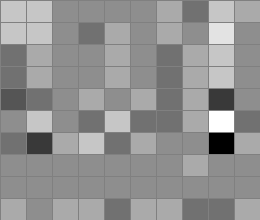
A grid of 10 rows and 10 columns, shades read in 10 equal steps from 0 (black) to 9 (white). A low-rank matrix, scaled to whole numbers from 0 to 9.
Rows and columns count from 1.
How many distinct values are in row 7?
6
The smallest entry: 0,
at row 7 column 9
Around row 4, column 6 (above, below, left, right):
5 6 6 4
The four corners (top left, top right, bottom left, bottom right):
7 6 6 6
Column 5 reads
5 6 6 6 5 7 4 5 5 4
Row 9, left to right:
5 5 5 5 5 5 5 5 5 5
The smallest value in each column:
3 2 5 4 4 4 4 4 0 4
